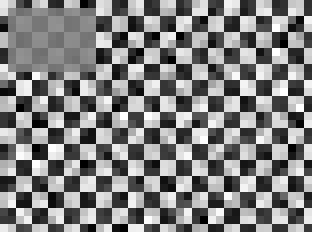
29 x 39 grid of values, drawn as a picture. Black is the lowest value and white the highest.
The histogram has two humps. No single row or column stands out from its neighbours. An odd patch, calmer than its surroundings, sits in the top left. The top left is the calmest part.
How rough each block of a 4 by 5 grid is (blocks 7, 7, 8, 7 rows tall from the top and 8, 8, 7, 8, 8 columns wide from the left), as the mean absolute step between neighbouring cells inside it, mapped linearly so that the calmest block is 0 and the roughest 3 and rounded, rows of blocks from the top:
01333
22333
22233
32333
